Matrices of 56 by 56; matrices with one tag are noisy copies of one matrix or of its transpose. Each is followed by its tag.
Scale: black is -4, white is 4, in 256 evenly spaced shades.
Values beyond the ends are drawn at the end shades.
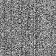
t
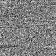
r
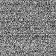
t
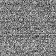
t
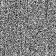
r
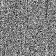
r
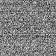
t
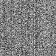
t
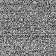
t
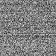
t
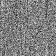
r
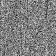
r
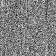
r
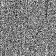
r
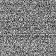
t
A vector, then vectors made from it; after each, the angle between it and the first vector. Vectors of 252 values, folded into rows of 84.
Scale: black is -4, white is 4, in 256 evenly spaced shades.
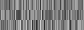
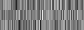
partly opposed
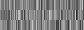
partly opposed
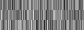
partly aligned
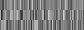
partly opposed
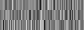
partly aligned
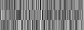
nearly parallel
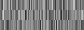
orthogonal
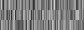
partly opposed
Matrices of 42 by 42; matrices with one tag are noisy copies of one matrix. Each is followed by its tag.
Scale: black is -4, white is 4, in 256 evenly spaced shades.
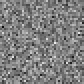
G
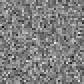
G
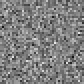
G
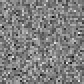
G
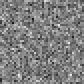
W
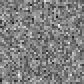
W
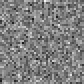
W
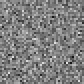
G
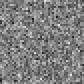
W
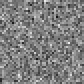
W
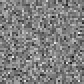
G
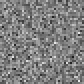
G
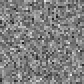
W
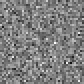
G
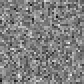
W
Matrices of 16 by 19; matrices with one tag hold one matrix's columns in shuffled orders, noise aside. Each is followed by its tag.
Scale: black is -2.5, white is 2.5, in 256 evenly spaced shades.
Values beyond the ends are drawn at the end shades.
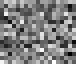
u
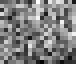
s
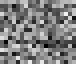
u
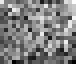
s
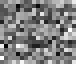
u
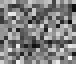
u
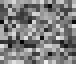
u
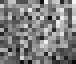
s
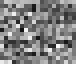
u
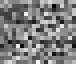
u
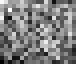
s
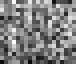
s
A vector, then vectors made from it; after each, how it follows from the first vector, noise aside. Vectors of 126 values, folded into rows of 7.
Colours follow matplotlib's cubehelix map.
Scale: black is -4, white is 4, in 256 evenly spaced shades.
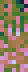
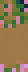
partly zeroed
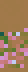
partly zeroed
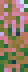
negated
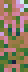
negated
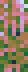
negated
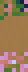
partly zeroed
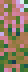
negated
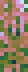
negated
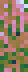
negated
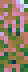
negated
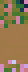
partly zeroed
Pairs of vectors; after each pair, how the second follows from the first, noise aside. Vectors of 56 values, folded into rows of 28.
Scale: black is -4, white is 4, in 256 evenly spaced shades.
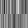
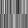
negated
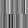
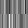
negated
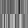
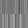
shrunk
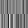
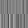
shrunk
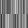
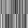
negated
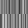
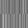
shrunk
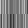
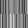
negated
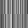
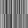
negated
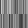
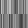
copied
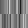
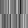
copied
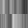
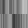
negated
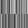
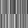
negated
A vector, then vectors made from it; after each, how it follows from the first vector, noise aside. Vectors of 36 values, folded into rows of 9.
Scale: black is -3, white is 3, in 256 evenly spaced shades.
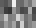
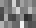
reversed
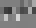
partly zeroed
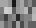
negated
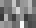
reversed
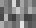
reversed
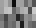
negated
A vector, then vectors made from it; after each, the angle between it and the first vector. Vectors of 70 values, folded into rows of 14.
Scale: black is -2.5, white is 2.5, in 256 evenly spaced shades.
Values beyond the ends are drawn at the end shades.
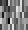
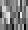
partly opposed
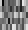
orthogonal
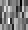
nearly opposite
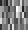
nearly parallel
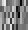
partly opposed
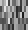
nearly opposite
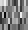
partly opposed
